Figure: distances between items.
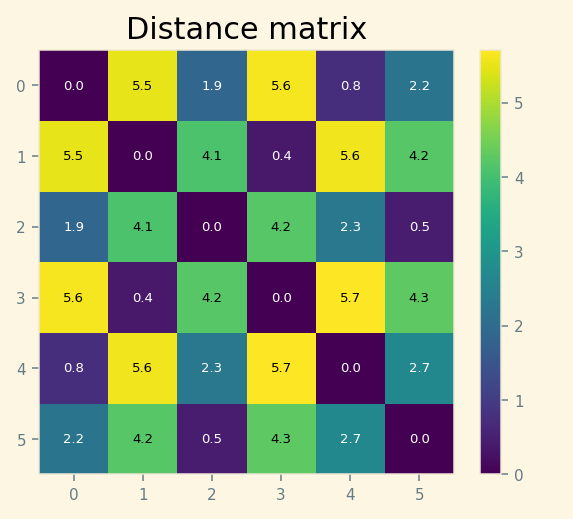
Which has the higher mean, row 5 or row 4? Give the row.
4
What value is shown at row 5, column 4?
2.7
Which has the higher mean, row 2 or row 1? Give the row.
1
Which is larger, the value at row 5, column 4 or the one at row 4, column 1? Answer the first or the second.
the second
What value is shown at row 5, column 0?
2.2
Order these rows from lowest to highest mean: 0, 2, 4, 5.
2, 5, 0, 4
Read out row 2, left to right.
1.9 4.1 0.0 4.2 2.3 0.5
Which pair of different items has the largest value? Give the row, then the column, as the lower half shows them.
4, 3
